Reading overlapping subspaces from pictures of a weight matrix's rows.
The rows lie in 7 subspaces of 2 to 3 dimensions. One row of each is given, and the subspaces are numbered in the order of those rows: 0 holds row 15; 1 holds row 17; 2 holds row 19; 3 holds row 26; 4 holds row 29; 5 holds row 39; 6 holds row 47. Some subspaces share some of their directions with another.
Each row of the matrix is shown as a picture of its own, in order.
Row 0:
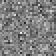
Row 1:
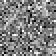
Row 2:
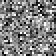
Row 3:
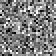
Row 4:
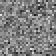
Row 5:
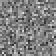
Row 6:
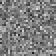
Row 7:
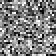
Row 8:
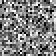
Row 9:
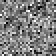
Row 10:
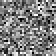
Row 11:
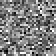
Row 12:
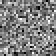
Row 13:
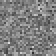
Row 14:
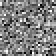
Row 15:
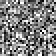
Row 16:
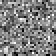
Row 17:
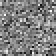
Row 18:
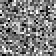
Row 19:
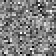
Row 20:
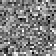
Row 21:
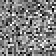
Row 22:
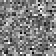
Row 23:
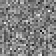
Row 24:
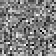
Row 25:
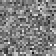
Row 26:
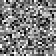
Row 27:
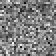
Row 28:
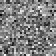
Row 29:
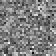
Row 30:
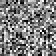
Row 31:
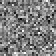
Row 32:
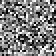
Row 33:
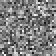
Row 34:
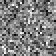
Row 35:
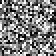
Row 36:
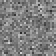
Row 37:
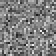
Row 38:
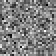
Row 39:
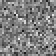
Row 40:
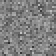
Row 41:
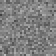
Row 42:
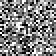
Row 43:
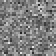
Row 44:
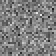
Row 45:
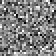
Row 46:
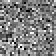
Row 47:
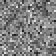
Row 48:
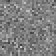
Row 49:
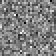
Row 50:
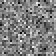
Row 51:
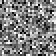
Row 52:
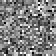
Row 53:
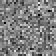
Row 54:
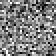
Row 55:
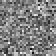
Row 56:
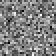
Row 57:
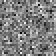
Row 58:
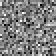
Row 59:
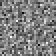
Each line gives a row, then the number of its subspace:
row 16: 4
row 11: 6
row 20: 4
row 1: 6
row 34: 6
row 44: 4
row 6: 5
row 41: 3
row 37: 0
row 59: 1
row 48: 3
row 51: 5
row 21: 4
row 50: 2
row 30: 0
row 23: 0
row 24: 0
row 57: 2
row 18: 6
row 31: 2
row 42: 6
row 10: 3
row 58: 1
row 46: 3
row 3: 6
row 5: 1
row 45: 4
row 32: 4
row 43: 2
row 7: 5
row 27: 3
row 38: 3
